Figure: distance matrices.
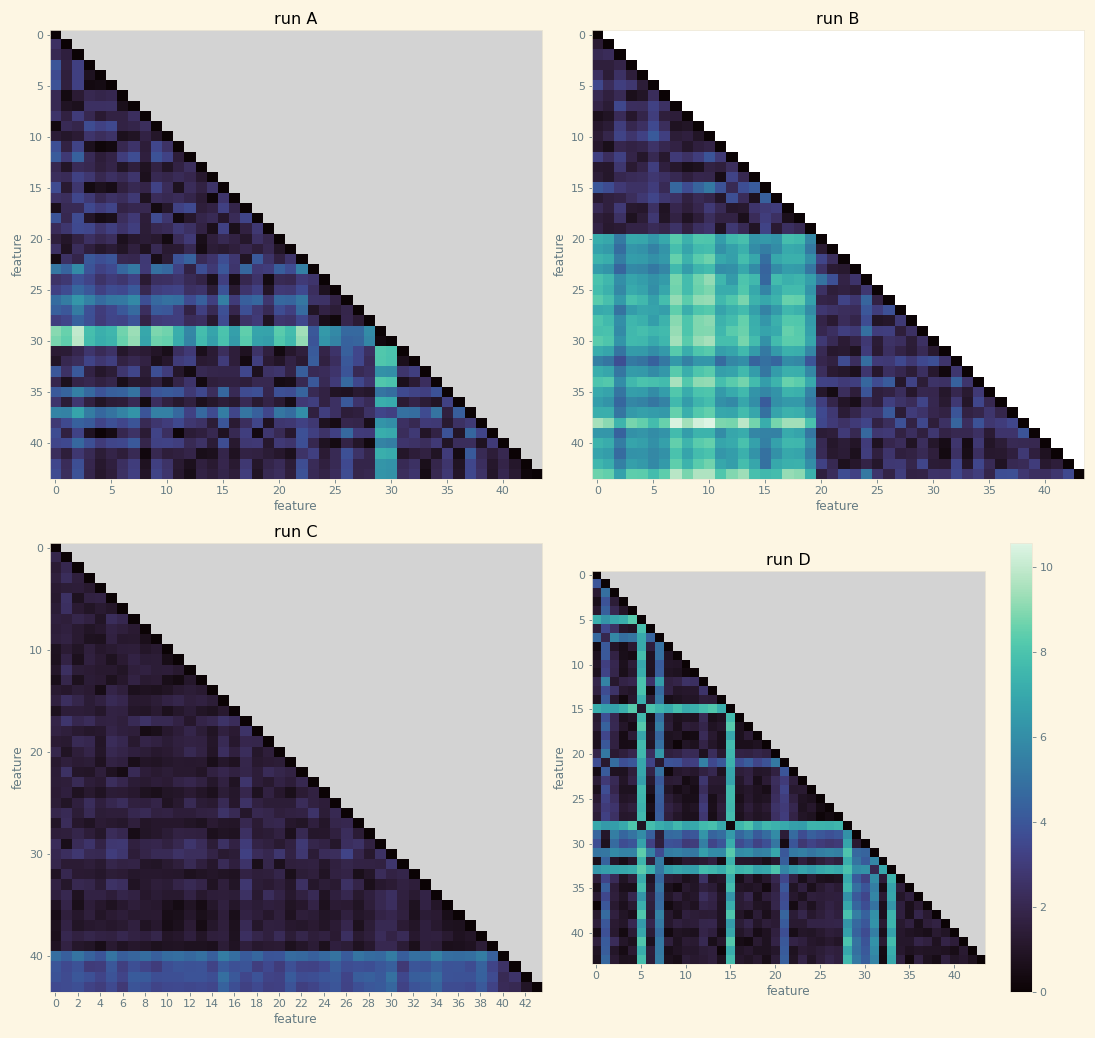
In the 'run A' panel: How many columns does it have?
44
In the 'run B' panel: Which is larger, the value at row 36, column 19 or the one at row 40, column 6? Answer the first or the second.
the second
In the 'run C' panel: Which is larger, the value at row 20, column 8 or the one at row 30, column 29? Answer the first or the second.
the second
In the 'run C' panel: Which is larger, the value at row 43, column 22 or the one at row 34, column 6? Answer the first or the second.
the first
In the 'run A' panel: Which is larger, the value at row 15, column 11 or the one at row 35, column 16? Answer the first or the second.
the second
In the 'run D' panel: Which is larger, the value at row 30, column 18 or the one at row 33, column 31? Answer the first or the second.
the first
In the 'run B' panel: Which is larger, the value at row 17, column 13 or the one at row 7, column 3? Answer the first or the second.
the second
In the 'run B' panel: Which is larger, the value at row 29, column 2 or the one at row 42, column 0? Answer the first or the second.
the second
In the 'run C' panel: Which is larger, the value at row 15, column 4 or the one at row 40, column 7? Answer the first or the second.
the second
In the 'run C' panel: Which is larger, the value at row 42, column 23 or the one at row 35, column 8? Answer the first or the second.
the first
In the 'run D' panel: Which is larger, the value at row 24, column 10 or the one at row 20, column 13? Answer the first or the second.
the second
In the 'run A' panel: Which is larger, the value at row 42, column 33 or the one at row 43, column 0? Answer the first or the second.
the second
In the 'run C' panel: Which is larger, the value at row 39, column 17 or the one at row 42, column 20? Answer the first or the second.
the second
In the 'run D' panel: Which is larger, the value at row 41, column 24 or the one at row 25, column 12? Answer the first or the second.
the second
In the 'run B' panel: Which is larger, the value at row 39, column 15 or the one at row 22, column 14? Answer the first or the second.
the second
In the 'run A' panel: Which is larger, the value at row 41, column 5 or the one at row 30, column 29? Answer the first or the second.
the first
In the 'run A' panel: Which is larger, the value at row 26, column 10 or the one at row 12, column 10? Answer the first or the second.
the first
